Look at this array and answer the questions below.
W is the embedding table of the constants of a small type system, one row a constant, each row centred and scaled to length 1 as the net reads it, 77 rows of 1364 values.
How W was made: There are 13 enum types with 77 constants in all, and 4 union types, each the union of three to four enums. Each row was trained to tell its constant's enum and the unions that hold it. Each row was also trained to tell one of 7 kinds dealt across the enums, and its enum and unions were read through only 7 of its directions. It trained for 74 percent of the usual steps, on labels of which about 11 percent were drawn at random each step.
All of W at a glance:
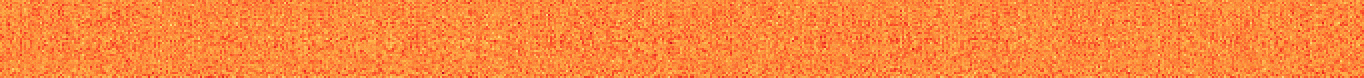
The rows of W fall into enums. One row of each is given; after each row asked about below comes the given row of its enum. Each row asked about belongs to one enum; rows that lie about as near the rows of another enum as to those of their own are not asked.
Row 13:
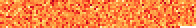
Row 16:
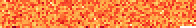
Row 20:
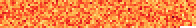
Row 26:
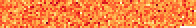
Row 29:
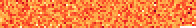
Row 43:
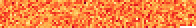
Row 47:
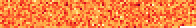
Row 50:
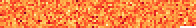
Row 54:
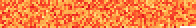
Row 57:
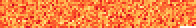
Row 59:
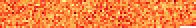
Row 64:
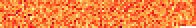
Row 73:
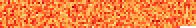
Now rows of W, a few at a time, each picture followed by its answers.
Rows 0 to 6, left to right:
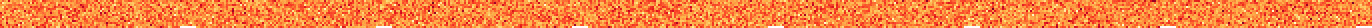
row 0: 73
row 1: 54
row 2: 20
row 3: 26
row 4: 73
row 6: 43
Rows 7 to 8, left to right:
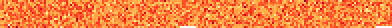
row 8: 64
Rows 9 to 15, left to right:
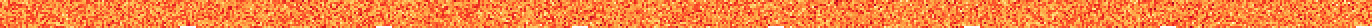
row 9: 73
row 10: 20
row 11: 73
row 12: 59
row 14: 59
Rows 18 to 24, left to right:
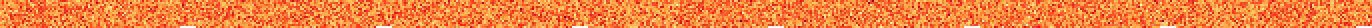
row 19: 20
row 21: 43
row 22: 50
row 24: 43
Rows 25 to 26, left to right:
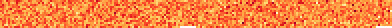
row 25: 64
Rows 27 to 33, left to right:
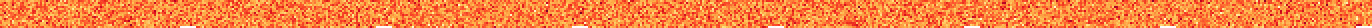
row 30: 59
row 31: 16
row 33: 47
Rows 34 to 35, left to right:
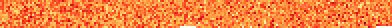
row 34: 26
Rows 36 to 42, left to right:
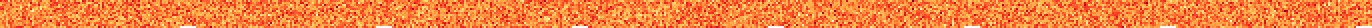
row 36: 64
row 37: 16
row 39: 43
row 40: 54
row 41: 54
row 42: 47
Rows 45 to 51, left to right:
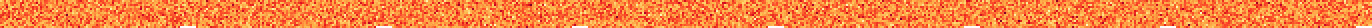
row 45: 20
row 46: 20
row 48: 20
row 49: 26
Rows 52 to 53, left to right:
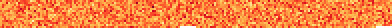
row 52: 16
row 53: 50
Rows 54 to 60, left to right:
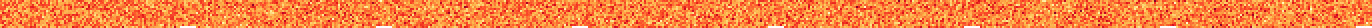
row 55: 43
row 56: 64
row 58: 16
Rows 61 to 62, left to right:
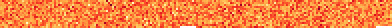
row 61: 59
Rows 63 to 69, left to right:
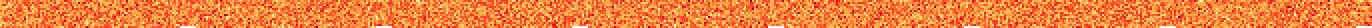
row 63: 16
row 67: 59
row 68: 64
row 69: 43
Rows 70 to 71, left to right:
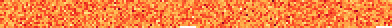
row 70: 54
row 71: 54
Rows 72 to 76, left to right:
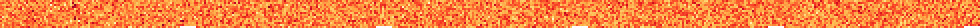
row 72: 26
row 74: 16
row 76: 59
